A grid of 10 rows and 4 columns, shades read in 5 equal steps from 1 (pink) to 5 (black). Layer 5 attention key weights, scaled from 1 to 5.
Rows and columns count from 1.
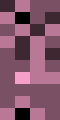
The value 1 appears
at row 7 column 2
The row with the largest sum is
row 2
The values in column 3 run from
2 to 4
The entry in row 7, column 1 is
3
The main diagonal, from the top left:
4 5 4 3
